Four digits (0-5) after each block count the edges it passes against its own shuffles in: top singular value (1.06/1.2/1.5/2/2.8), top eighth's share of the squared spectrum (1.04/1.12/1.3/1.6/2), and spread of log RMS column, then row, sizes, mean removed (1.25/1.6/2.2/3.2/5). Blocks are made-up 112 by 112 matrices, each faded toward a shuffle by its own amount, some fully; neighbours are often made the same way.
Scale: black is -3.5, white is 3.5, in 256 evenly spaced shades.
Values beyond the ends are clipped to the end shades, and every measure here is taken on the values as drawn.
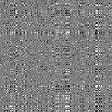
5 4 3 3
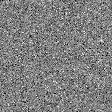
0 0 0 0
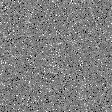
1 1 0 0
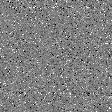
3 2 0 1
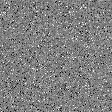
2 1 0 0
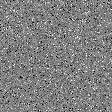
0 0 0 0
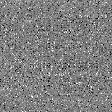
4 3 1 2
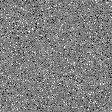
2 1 0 0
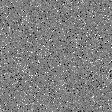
2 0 0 0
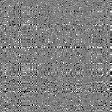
5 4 3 3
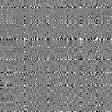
5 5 3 4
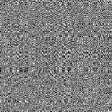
5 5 3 3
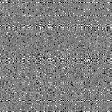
5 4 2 3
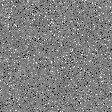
2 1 0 0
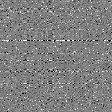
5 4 1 3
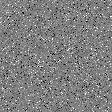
1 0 0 0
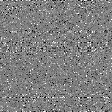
4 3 1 2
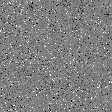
2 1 0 0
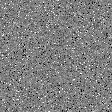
0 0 0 0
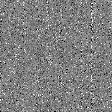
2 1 2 0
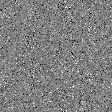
1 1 2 0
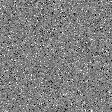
0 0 0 0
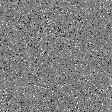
0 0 0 0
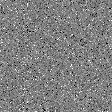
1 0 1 0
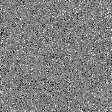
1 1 2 1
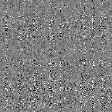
2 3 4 3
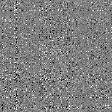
2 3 4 3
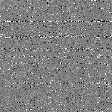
4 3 0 3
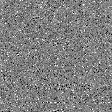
3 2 1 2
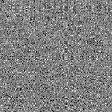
4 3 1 2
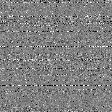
2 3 0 4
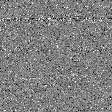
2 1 0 2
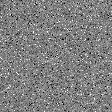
0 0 0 1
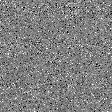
1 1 0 2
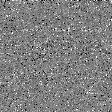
1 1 0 2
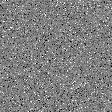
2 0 0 0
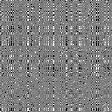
5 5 4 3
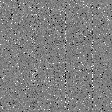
4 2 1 0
